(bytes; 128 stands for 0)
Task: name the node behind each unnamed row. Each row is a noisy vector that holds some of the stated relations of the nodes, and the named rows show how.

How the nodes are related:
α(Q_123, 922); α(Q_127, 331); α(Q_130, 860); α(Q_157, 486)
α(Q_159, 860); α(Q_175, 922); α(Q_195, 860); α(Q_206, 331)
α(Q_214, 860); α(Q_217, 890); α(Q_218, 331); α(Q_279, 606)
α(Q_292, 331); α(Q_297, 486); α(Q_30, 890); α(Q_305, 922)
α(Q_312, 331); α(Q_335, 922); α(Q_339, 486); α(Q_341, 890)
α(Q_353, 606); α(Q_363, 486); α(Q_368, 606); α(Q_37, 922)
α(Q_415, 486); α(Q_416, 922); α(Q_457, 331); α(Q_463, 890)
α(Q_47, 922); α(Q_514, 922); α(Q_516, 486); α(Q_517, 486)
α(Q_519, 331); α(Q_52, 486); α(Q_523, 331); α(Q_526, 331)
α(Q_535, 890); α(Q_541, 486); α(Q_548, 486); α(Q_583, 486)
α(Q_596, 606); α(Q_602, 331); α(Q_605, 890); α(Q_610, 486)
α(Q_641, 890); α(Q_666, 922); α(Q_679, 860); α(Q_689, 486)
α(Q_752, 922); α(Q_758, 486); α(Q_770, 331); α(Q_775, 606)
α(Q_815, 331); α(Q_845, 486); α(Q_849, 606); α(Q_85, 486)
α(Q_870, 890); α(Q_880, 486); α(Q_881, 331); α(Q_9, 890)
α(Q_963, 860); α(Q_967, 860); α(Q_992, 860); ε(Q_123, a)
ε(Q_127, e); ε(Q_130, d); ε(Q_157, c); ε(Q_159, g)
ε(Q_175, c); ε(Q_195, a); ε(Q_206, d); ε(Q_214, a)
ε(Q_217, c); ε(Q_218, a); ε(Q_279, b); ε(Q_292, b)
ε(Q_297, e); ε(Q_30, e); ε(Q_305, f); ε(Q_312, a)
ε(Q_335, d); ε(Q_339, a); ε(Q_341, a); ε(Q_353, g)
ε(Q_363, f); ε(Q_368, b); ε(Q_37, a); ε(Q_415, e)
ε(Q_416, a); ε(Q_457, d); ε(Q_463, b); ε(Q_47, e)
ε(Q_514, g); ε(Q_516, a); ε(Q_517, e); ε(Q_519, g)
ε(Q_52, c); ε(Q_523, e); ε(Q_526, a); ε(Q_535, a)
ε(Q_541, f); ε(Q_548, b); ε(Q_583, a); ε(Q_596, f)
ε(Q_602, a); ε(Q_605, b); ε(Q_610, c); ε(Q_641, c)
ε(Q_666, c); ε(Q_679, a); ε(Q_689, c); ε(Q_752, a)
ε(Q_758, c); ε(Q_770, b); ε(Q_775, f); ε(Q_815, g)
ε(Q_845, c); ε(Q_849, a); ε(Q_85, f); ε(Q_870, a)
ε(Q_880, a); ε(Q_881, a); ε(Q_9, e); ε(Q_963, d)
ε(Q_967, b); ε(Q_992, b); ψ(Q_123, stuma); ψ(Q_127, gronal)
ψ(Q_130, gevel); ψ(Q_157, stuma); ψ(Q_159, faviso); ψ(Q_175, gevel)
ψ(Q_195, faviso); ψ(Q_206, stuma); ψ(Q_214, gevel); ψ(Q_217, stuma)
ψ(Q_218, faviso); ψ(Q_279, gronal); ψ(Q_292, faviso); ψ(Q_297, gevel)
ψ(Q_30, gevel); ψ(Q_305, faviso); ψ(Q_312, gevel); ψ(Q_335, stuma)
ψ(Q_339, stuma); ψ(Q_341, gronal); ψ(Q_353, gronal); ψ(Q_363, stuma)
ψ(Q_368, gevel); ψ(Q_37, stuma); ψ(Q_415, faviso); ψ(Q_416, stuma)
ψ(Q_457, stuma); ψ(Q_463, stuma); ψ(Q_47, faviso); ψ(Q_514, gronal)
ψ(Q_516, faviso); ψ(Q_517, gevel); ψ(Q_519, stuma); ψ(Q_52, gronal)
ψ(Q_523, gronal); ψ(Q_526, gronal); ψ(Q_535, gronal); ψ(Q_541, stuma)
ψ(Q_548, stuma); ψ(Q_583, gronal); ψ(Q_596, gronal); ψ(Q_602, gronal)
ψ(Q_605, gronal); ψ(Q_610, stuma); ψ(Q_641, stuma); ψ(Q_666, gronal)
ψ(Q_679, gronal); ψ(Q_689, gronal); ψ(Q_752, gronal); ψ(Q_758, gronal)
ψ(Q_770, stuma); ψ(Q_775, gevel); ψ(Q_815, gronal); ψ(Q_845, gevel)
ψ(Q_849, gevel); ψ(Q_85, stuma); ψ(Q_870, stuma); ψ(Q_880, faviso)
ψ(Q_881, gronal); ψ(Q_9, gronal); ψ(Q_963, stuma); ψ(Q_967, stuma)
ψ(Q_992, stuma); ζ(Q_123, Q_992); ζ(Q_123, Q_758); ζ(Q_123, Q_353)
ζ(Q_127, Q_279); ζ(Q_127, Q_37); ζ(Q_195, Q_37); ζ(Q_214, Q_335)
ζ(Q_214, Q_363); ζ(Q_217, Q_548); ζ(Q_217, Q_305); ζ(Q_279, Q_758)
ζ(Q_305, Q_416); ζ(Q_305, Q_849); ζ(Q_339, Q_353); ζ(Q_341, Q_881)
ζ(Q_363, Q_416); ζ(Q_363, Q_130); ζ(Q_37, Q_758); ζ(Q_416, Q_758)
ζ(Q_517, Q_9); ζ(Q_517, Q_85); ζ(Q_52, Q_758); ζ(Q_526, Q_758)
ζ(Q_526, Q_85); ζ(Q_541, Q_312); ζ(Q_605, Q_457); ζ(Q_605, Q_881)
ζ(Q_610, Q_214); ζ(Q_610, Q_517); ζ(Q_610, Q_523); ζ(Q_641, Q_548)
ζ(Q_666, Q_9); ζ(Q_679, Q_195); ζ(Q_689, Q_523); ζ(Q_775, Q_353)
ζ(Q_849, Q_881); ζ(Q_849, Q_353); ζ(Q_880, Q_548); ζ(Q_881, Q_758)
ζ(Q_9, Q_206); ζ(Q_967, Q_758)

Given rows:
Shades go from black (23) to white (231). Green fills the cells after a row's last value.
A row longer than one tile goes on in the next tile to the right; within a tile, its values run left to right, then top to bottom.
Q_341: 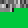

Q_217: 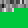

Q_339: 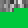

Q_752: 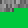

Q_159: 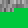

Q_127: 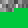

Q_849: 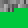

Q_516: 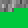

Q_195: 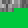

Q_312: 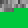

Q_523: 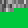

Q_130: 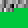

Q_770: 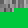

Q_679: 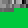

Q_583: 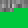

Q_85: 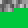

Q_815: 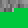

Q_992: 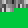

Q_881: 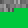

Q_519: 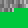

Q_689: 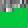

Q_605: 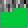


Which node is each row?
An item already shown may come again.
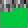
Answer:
Q_605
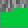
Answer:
Q_758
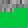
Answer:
Q_159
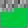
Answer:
Q_517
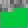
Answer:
Q_541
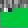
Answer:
Q_457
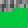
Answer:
Q_363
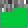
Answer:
Q_880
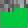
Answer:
Q_353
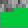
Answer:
Q_312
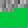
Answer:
Q_517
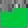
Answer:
Q_279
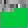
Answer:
Q_214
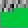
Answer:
Q_130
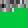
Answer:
Q_217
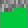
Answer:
Q_368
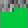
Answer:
Q_123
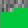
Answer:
Q_526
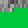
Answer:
Q_123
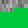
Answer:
Q_963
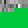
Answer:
Q_214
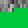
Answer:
Q_123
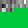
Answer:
Q_548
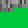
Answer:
Q_596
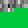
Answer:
Q_967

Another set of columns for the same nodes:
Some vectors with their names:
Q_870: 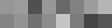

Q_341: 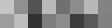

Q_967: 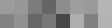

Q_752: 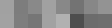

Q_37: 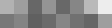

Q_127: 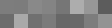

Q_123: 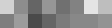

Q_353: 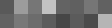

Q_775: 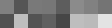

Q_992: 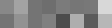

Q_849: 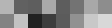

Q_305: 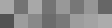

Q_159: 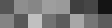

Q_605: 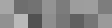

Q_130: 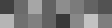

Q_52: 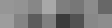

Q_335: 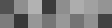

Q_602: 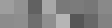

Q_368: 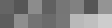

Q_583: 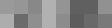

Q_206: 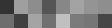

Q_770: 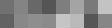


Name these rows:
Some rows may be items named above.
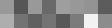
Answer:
Q_214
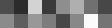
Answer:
Q_517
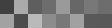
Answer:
Q_963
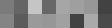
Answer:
Q_666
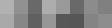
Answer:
Q_679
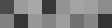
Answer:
Q_335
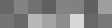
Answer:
Q_541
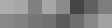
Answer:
Q_195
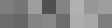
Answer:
Q_363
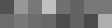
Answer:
Q_353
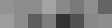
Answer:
Q_52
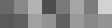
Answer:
Q_85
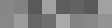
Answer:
Q_312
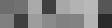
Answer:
Q_610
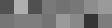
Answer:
Q_457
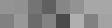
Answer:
Q_967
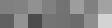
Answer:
Q_279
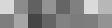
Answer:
Q_123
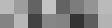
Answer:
Q_881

